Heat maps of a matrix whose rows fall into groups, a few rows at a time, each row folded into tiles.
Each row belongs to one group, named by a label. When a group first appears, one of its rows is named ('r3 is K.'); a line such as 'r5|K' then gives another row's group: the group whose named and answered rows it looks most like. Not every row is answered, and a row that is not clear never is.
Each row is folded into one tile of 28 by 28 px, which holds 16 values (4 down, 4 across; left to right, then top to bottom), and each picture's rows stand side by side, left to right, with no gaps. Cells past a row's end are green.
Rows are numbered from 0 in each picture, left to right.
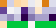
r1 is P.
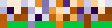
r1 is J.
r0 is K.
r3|K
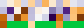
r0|K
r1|P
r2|K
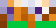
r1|K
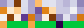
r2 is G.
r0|P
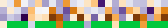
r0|P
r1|J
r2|K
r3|J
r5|K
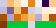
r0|K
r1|J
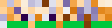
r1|P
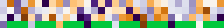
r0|J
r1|J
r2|P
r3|G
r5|K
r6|G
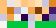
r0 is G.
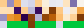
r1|K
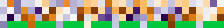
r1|K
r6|K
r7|J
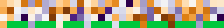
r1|J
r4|J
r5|K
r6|K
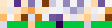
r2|G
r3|J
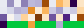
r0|G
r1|P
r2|J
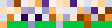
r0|P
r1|J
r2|J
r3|K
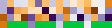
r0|K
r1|G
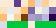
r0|J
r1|P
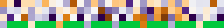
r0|J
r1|P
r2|P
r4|J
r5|K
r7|P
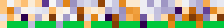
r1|J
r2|J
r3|P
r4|K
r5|G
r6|K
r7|K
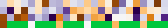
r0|K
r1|P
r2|K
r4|P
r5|P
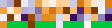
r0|P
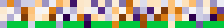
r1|J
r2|J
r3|G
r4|P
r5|K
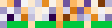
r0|J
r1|P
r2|P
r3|P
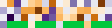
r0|J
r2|J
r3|P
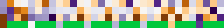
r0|K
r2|J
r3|J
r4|J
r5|J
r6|P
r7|G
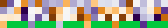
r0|P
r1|J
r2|J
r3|K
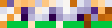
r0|P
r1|P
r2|P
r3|K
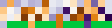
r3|G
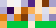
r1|P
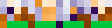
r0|K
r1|K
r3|K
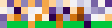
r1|P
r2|K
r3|G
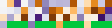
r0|J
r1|J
